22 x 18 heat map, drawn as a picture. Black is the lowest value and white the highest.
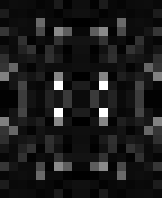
Average level on the scale: 10%. Histogram: skewed, a long tail of high values. Roughest part: centre. Slope: none. Mirror symmetry: left to right and top to bottom. Ninth with the highest average: centre.
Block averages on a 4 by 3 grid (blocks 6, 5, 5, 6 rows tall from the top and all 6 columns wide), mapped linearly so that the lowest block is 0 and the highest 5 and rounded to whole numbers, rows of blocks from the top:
010
252
252
010
